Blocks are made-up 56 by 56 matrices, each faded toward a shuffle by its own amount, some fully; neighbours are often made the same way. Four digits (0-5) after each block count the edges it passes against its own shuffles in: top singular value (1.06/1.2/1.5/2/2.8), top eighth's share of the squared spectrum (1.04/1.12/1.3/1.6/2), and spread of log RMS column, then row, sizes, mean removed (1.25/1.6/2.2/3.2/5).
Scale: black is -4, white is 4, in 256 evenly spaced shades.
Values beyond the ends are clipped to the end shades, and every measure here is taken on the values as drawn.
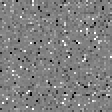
1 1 0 0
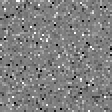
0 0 0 0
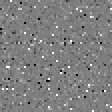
1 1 0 0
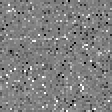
0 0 0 0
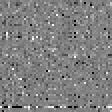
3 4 0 2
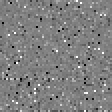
2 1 0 0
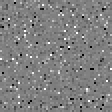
0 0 0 0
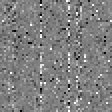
2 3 2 0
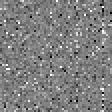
2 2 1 0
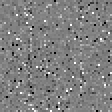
0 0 0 0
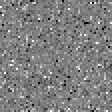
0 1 0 0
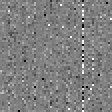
3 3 2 0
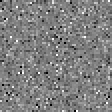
0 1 0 0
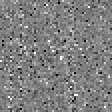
1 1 1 0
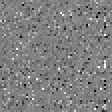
3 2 1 0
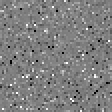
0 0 0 0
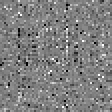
3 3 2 1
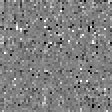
3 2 1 1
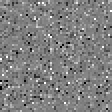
2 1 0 0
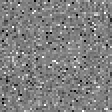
2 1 0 0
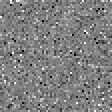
2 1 0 0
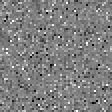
2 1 0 0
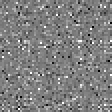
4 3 1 1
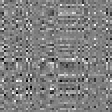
5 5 3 3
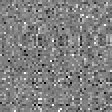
4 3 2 2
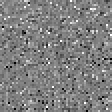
3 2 0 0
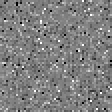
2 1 0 0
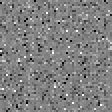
2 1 0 0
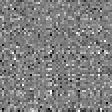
4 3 2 2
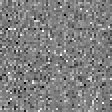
4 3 2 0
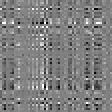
5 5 4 4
